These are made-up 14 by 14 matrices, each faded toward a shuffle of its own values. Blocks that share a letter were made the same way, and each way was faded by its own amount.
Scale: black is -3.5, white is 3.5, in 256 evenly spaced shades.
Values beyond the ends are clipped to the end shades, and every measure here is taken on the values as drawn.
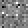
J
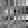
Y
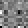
Y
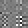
Y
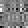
Y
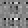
Y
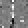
J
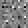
J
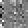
J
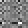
Y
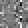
J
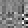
Y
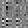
Y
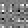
Y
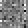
J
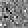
J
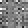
Y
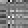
Y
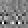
Y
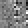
J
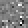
J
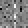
J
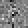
J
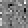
J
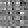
Y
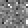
J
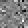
J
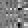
Y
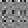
Y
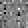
J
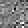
J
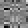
Y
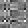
Y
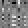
Y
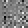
J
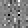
J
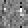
J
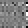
Y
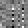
Y
